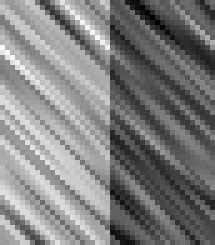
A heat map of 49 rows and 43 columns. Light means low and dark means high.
Seam: vertical, 50% of the way across, the right part higher. Grain: diagonal, down to the right. Average level on the scale: 50%.
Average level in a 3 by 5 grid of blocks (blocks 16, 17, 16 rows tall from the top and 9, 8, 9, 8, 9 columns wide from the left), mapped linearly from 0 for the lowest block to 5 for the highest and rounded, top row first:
01354 | 00244 | 00355
